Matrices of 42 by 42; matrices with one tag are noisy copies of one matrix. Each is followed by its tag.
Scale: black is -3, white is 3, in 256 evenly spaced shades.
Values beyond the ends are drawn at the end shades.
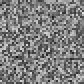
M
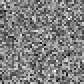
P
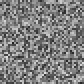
M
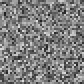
M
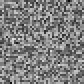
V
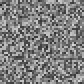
M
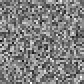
M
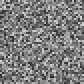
P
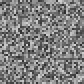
M
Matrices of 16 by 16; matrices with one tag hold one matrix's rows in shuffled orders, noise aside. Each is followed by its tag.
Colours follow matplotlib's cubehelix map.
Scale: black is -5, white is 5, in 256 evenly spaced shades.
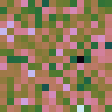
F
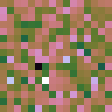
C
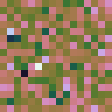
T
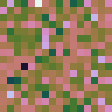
T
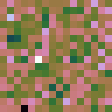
T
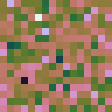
T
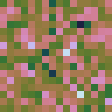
F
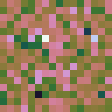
C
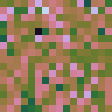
C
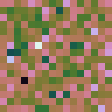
T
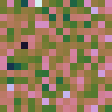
T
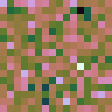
F
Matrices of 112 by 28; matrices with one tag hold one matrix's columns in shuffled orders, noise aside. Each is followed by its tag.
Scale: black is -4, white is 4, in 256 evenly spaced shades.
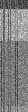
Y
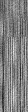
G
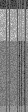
Y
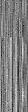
G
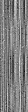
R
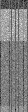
Y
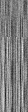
G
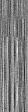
G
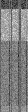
Y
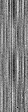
R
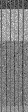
Y
